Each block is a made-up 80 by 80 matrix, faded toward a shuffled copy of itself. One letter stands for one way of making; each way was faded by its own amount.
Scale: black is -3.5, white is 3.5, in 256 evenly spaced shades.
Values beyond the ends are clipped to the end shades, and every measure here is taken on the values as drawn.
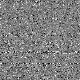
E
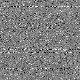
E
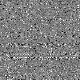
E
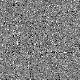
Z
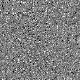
Z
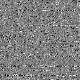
E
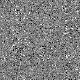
Z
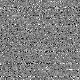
E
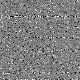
E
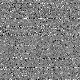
E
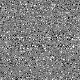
E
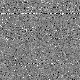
E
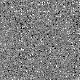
Z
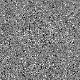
Z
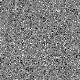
Z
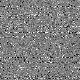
E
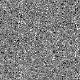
Z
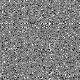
Z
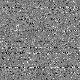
E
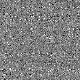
Z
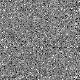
Z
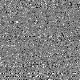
E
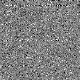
Z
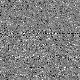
E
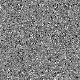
Z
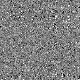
Z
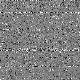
E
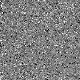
Z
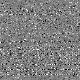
E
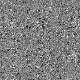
Z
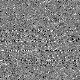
E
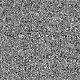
Z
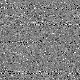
E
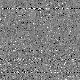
E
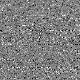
E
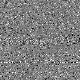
E
